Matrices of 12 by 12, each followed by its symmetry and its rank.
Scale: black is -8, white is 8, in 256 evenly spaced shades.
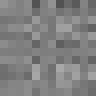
neither, rank two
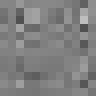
neither, rank two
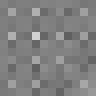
symmetric, rank two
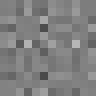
antisymmetric, rank two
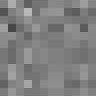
antisymmetric, rank two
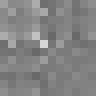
symmetric, rank two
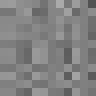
neither, rank two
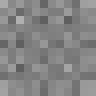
symmetric, rank two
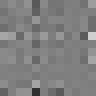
antisymmetric, rank two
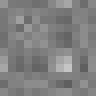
symmetric, rank two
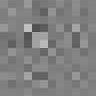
symmetric, rank two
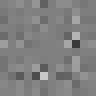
antisymmetric, rank two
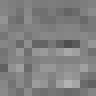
neither, rank two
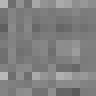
neither, rank two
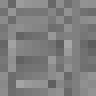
neither, rank two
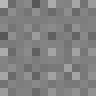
symmetric, rank two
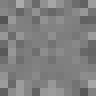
antisymmetric, rank two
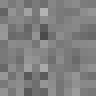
neither, rank two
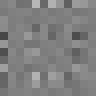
antisymmetric, rank two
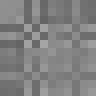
symmetric, rank two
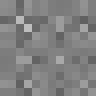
symmetric, rank two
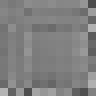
antisymmetric, rank two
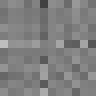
antisymmetric, rank two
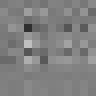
neither, rank two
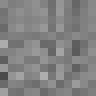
neither, rank two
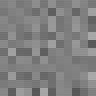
antisymmetric, rank two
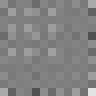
symmetric, rank two
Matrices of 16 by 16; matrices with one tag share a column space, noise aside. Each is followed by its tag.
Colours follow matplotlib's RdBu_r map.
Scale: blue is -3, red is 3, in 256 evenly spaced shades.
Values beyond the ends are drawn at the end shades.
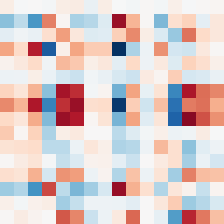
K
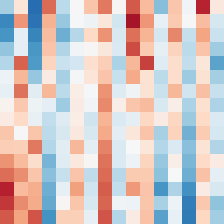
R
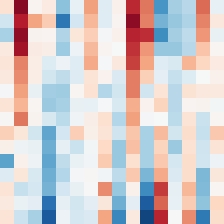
R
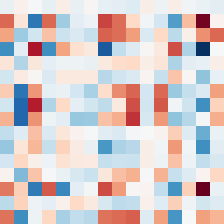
K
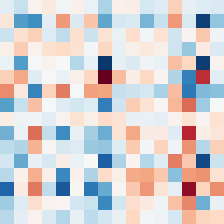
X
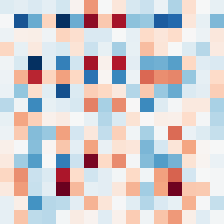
X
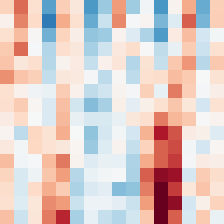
R
